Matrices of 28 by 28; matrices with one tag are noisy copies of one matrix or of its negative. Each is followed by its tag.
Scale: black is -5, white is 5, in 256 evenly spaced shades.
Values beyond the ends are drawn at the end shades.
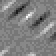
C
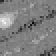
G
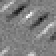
C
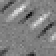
C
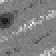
G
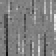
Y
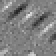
C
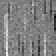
Y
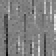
Y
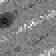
G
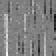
Y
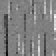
Y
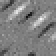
C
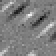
C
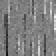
Y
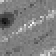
G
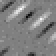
C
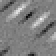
C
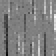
Y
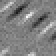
C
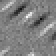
C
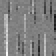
Y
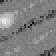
G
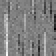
Y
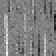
Y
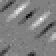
C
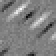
C
